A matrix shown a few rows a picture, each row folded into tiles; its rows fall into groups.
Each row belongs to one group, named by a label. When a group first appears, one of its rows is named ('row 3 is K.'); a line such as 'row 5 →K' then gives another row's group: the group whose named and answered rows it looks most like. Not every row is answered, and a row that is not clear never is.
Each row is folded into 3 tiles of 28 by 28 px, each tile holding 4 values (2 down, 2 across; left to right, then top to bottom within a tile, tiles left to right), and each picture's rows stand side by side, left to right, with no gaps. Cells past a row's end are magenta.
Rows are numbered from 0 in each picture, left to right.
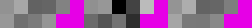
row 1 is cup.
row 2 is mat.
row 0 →mat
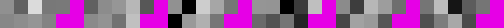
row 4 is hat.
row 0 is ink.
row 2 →hat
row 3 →cup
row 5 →cup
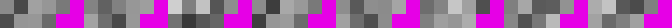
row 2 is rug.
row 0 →hat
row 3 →hat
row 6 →mat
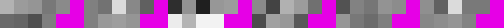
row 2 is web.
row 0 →rug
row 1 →ink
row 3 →hat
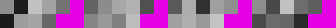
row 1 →ink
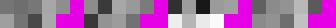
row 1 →hat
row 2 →web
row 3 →ink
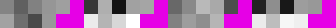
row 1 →web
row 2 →ink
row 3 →web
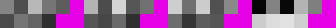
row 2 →rug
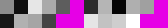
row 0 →hat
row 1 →web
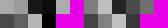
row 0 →cup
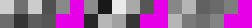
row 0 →rug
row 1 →hat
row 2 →mat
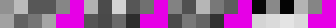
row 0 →mat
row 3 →web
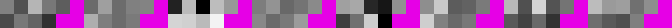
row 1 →mat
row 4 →cup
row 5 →mat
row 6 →rug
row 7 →rug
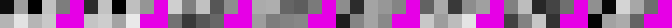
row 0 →web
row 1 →web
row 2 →rug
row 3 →mat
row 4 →hat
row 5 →web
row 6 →cup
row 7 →hat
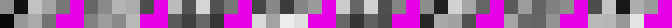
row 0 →hat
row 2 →rug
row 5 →hat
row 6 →mat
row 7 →web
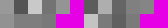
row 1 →mat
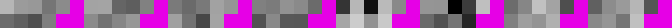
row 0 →rug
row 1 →mat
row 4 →web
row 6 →ink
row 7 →ink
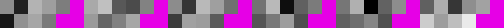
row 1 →mat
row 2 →hat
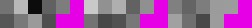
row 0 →cup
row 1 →rug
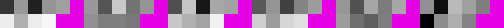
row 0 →web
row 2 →web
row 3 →web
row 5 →hat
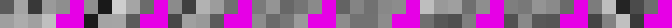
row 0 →web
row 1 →hat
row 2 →hat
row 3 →mat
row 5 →rug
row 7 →cup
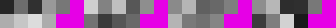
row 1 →rug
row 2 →mat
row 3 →cup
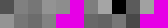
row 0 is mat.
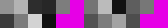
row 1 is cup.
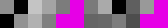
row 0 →hat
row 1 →cup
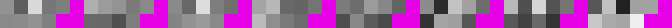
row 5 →hat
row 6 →rug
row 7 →web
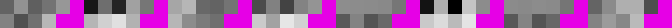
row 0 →mat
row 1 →web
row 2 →mat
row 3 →web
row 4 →rug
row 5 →web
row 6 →rug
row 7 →ink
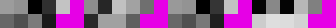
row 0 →cup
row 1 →hat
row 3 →web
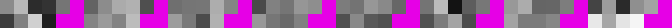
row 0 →cup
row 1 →ink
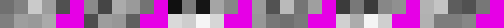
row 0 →ink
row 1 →hat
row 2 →web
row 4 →web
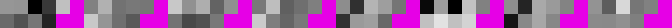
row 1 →mat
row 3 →mat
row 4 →hat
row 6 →hat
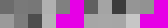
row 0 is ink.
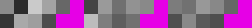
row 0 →hat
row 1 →mat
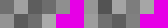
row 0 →mat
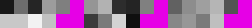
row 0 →web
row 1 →cup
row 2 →ink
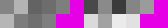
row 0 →mat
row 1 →web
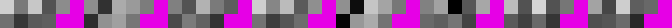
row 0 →rug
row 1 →hat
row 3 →rug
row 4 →hat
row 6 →rug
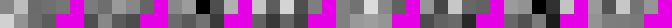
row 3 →rug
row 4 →ink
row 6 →cup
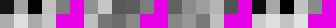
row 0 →web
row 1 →mat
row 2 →ink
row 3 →web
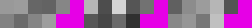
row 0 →mat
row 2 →ink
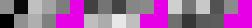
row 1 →web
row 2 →rug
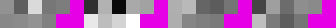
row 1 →web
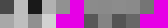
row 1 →rug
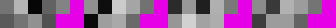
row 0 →cup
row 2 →web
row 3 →hat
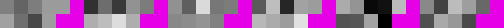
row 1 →web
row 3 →web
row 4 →cup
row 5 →hat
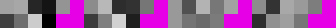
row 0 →cup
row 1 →cup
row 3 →hat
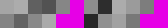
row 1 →hat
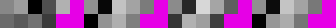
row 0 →cup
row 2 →hat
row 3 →hat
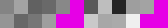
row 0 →mat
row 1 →web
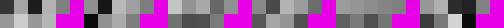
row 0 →web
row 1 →hat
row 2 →rug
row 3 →hat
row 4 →rug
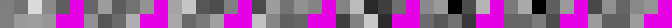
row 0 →ink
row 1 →mat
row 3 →mat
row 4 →cup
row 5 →cup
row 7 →mat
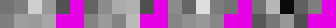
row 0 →ink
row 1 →ink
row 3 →cup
